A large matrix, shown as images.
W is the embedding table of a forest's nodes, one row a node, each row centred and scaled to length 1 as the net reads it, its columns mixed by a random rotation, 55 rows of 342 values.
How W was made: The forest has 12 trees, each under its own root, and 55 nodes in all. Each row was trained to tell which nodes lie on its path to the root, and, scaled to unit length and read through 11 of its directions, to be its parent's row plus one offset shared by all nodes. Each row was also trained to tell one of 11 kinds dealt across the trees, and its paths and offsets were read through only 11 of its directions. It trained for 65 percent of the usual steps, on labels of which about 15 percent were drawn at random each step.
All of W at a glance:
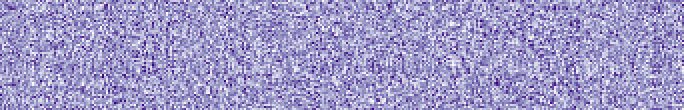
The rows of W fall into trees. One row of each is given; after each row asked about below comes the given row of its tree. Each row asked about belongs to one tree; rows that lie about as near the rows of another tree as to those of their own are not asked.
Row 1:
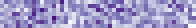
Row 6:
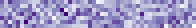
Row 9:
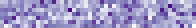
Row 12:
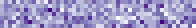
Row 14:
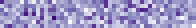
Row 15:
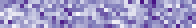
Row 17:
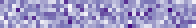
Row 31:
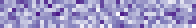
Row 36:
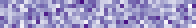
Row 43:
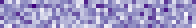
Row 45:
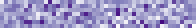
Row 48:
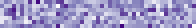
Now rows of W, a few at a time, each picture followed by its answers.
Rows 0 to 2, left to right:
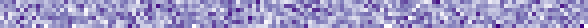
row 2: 9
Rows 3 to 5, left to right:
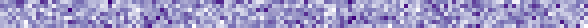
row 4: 31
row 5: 1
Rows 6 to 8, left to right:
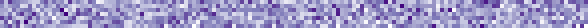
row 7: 48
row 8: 12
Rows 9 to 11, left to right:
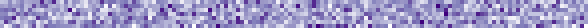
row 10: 45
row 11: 43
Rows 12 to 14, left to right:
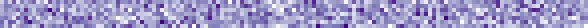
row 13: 43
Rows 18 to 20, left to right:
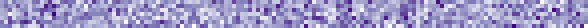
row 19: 1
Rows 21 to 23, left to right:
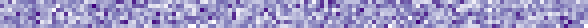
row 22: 9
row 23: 43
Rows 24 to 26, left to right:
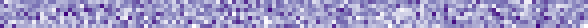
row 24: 36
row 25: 1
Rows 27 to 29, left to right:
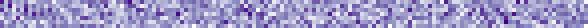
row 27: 17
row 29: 31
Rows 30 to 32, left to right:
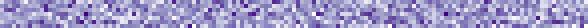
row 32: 31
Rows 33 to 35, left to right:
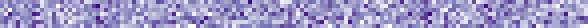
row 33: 6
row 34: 36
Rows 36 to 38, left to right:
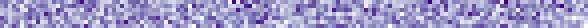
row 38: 1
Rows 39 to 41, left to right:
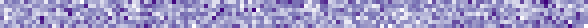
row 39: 45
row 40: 12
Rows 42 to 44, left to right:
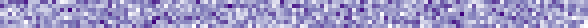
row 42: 31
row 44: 14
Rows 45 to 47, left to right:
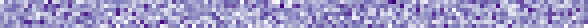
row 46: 45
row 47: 17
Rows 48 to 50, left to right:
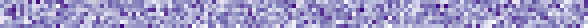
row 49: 43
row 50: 14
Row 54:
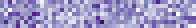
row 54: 6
